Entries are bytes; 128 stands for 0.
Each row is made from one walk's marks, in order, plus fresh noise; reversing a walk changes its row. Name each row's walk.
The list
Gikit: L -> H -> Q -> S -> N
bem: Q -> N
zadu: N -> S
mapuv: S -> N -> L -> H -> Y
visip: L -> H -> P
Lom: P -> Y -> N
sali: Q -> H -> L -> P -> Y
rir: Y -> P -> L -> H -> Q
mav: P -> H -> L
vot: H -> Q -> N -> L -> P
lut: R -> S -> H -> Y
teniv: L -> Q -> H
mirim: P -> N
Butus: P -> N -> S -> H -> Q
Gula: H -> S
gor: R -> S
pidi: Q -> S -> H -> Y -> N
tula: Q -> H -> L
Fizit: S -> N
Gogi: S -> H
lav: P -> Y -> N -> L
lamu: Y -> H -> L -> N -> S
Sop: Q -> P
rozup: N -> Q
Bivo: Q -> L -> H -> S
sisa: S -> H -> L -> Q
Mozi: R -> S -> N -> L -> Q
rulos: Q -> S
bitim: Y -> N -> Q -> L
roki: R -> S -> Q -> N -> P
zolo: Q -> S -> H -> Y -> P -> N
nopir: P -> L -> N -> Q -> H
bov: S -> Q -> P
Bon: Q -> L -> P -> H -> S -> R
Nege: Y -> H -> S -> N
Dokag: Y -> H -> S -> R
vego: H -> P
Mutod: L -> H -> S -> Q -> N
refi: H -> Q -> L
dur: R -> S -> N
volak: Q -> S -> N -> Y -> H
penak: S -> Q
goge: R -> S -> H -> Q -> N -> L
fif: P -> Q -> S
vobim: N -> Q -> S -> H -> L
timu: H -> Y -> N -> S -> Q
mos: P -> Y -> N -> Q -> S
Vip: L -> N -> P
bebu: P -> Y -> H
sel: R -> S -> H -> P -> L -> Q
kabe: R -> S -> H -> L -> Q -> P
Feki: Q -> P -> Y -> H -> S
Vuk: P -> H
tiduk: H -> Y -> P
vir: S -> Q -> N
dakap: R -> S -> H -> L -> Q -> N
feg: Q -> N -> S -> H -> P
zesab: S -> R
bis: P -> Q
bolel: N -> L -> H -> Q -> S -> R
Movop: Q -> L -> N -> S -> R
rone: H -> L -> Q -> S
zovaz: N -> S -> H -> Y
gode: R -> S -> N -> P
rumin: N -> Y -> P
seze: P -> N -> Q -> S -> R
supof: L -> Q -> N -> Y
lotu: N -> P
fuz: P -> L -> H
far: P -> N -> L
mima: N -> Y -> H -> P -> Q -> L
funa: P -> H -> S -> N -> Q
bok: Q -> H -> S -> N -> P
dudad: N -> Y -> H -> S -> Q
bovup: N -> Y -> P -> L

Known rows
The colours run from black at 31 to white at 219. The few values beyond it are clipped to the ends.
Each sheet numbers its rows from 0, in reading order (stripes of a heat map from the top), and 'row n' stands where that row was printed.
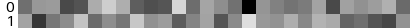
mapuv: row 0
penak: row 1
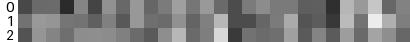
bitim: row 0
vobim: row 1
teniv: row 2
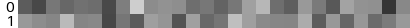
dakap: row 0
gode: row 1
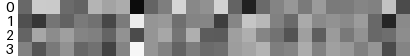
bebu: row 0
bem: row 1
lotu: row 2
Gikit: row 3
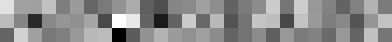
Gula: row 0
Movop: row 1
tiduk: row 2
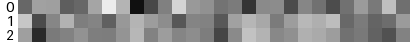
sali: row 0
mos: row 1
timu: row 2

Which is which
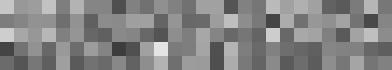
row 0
Feki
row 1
mirim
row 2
Bivo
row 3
rir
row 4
sisa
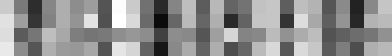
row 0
seze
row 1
zesab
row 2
fif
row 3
gor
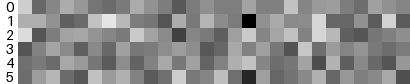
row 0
rone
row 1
lut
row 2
rulos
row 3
zolo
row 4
roki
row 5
volak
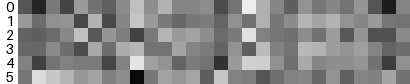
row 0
rozup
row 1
Nege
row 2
bis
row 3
pidi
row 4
vir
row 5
vego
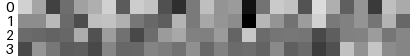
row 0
Dokag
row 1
zovaz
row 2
sel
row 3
far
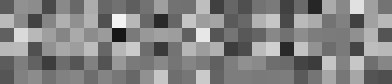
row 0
tula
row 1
bolel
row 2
Vuk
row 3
Bon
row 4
goge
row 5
nopir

